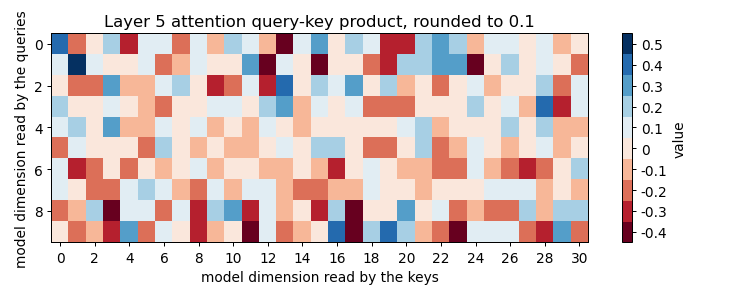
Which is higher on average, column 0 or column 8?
column 0
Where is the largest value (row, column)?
1 1
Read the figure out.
Title: Layer 5 attention query-key product, rounded to 0.1
x-axis: model dimension read by the keys, ticks 0 2 4 6 8 10 12 14 16 18 20 22 24 26 28 30
y-axis: model dimension read by the queries, ticks 0 2 4 6 8 (0 at the top)
Colour bar: value, ticks -0.4 -0.3 -0.2 -0.1 0 0.1 0.2 0.3 0.4 0.5
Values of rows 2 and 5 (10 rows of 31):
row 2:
0 -0.2 -0.2 0.3 -0.1 -0.1 0.1 0.2 0 -0.3 -0.2 0.1 -0.3 0.4 0 0.2 0.1 0.3 0 0.2 -0.1 0 -0.2 0 0.1 -0.1 0 0 0.2 -0.2 0.1
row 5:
-0.2 0.1 0 0 0 -0.2 0.2 0 -0.1 0 -0.1 -0.1 0 0.1 0 0.2 0.2 0 -0.2 -0.2 0 0.2 -0.2 -0.1 0.1 0 -0.1 0 0.1 -0.1 0
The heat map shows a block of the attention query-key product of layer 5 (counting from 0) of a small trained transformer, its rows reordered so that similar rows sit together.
